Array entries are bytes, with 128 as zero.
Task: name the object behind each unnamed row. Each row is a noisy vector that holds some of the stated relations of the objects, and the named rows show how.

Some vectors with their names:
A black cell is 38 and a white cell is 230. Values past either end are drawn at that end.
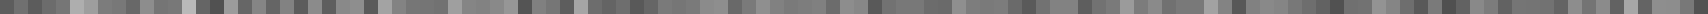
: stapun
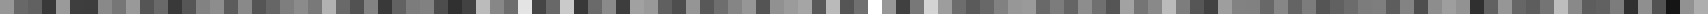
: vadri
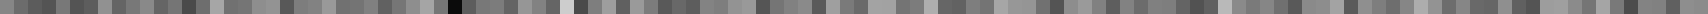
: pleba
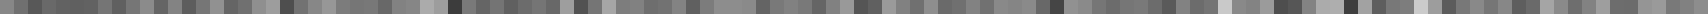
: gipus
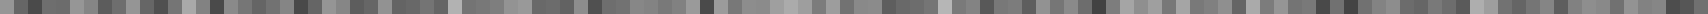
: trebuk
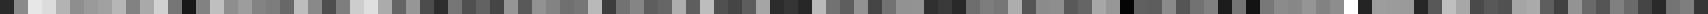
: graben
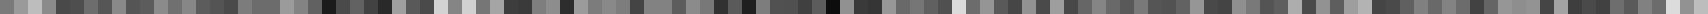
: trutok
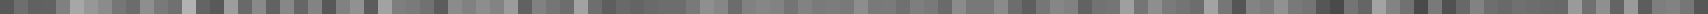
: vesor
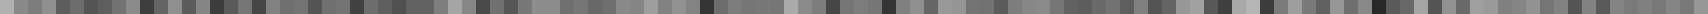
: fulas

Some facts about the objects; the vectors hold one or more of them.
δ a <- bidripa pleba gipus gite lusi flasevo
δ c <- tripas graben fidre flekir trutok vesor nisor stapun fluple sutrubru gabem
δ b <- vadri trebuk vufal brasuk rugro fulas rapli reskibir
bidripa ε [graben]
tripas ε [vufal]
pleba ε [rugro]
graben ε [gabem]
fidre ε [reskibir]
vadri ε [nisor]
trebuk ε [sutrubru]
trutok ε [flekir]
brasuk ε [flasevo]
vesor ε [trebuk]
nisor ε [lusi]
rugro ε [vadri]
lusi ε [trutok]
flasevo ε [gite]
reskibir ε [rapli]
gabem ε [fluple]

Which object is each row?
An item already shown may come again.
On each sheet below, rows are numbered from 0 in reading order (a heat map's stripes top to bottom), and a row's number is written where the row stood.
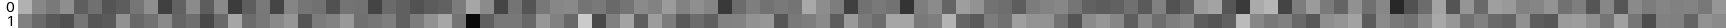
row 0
fulas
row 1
pleba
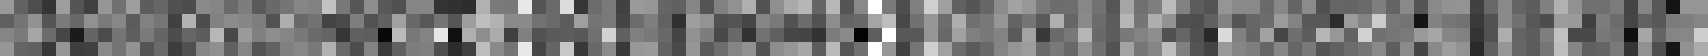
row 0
rugro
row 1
nisor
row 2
lusi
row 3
vadri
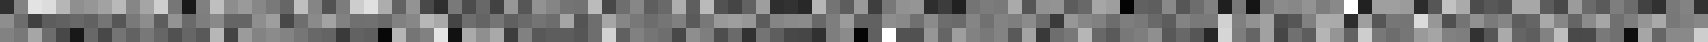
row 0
graben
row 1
gite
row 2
lusi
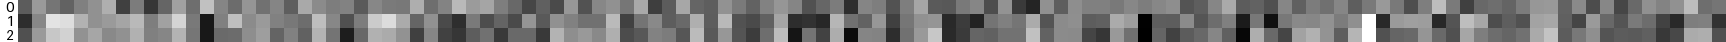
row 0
flekir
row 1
graben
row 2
gabem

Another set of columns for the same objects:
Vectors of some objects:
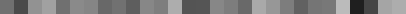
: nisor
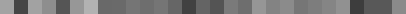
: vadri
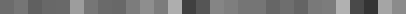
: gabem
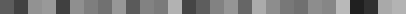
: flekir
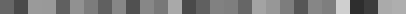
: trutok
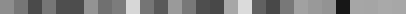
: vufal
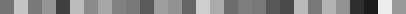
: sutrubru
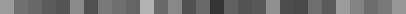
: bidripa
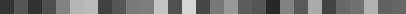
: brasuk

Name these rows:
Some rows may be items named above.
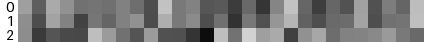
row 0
pleba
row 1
lusi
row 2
rapli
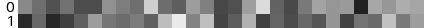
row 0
vufal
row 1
flasevo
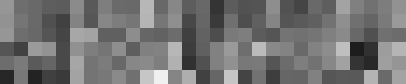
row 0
bidripa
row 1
gipus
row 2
fulas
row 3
flekir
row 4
fluple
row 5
gite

